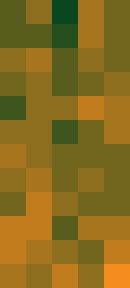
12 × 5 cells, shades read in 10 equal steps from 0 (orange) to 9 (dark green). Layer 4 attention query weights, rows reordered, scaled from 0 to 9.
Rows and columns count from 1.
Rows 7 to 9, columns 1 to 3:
3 4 5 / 4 3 5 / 5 2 4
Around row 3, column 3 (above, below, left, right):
8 6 3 4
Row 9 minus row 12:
2 -2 2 1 5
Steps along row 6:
same up down down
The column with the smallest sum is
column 2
